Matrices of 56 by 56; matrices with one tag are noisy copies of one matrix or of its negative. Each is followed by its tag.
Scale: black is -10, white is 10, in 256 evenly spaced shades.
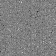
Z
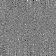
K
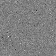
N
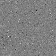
N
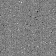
Z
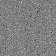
Z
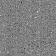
Z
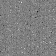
Z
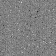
Z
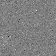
N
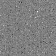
Z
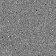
N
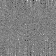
K
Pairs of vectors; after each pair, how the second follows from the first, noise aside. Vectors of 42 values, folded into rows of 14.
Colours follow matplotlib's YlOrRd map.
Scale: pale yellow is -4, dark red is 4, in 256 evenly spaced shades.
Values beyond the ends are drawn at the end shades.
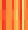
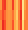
copied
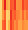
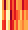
scaled up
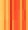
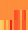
partly zeroed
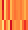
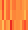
shrunk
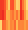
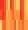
copied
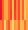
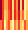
scaled up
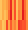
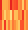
sign-scrambled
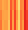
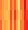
copied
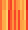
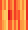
copied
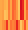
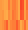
shrunk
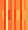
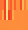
partly zeroed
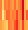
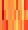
negated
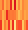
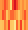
sign-scrambled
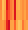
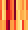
scaled up
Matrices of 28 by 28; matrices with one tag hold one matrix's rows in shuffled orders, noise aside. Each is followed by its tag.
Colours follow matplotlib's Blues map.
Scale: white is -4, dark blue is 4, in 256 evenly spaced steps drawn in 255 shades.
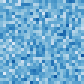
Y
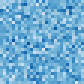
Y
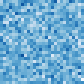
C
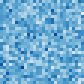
C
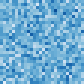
Y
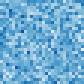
C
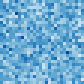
C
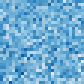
C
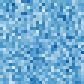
Y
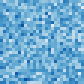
C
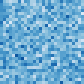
C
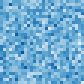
C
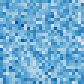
C
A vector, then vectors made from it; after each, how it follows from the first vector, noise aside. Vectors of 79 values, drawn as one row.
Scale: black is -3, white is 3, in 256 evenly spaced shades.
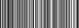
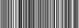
wrapped around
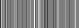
partly zeroed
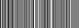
partly zeroed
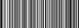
reversed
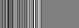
partly zeroed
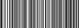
reversed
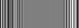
partly zeroed
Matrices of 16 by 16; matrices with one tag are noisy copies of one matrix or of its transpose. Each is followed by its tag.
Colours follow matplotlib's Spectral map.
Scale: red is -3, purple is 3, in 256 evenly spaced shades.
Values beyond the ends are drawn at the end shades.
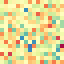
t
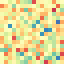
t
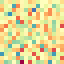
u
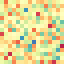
t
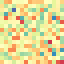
u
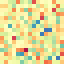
t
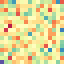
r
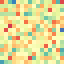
r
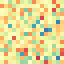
t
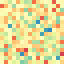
t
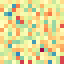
u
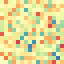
t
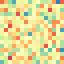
r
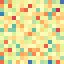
r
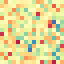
t
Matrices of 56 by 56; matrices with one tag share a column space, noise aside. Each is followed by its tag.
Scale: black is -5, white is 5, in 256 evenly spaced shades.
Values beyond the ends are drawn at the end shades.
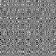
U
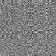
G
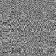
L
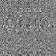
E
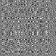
U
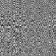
L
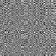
G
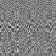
L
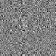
E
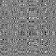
U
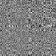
E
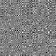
G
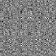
U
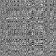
U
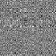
E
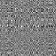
E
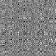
U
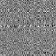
E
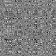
U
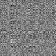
G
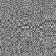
L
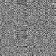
G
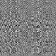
L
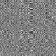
G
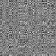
G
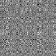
U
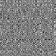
U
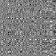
U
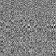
L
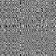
E
